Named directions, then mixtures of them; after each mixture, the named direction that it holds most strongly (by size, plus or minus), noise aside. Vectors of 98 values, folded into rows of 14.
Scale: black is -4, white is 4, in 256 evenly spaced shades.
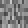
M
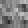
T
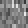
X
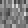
X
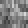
T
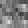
T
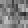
T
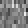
X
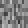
M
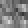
T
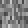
M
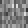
X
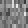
X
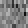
X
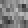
T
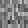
M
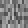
M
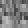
T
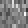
X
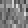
X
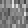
X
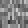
M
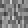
M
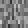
M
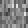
X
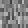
M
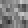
T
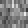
X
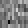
M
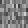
M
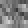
T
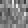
X
